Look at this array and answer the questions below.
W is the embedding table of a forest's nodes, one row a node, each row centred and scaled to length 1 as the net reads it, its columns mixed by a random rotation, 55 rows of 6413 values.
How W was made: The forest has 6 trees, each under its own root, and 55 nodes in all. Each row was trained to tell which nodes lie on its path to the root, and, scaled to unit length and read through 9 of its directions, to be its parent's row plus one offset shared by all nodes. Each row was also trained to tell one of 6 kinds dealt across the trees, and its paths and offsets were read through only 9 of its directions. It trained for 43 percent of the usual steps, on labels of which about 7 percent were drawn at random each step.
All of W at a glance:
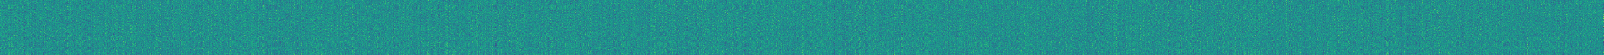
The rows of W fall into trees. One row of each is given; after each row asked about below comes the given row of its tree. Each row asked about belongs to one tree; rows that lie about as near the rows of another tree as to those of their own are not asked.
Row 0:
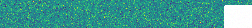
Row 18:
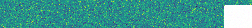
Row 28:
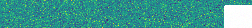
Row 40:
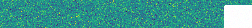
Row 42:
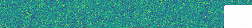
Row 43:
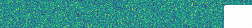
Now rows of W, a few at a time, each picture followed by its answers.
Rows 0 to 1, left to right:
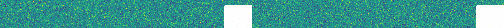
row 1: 40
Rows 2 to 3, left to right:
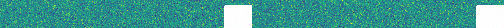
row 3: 40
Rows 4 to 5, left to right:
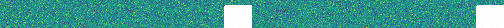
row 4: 42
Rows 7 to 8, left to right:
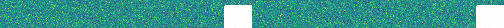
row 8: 43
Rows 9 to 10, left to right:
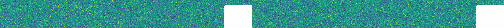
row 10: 40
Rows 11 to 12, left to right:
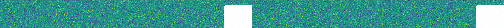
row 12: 40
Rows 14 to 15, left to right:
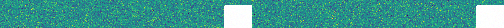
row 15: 40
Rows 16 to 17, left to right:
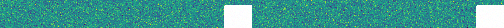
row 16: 43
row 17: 18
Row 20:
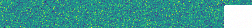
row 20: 42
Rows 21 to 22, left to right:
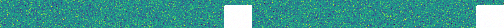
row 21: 40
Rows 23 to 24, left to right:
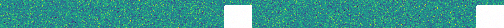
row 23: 40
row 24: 40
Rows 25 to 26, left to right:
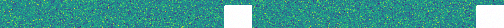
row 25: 28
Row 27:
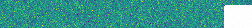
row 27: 43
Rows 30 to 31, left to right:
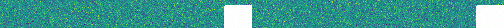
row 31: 18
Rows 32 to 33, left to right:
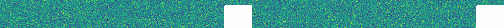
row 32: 28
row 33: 40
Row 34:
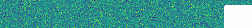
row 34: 40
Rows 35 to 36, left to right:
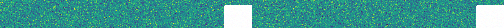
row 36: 18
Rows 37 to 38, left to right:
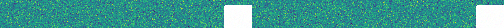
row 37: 43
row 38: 43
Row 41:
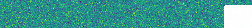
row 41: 42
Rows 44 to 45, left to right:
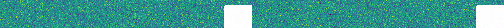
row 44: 43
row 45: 43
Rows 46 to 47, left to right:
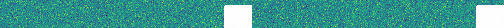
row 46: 43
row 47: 40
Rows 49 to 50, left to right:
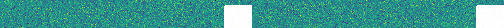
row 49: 43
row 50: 43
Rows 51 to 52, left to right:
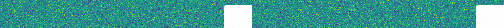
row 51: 43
